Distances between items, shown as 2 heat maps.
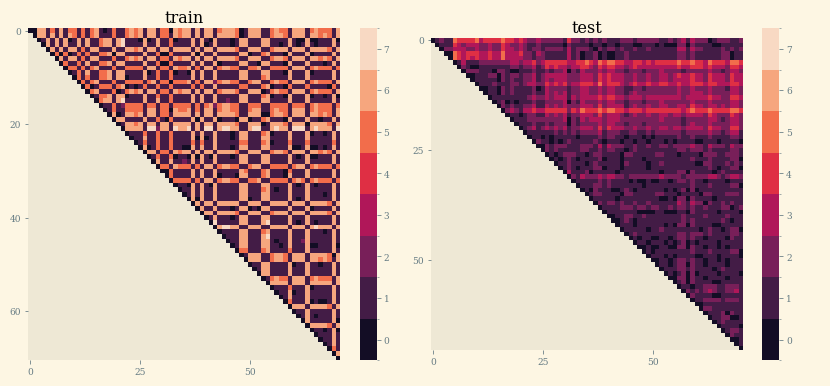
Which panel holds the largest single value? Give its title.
train
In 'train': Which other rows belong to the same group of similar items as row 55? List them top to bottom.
2, 3, 5, 7, 9, 10, 12, 14, 15, 19, 22, 23, 24, 25, 27, 28, 30, 31, 33, 34, 35, 36, 38, 40, 41, 43, 44, 45, 46, 47, 50, 51, 52, 56, 57, 58, 60, 61, 62, 64, 65, 66, 67, 68, 70
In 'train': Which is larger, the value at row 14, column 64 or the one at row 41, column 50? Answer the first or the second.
the second
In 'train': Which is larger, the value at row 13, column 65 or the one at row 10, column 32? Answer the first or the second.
the first
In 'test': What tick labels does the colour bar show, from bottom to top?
0, 1, 2, 3, 4, 5, 6, 7
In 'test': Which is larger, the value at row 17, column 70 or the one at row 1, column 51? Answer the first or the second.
the first
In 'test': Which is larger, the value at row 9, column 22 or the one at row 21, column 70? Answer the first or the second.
the first
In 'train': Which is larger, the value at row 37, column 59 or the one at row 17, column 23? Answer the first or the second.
the second
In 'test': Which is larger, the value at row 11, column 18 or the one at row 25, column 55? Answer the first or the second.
the first
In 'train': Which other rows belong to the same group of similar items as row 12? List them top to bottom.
2, 3, 5, 7, 9, 10, 14, 15, 19, 22, 23, 24, 25, 27, 28, 30, 31, 33, 34, 35, 36, 38, 40, 41, 43, 44, 45, 46, 47, 50, 51, 52, 55, 56, 57, 58, 60, 61, 62, 64, 65, 66, 67, 68, 70
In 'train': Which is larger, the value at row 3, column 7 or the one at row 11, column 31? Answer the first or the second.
the second
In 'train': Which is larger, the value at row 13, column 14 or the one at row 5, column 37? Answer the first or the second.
the second
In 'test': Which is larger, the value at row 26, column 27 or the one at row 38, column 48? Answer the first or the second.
the second
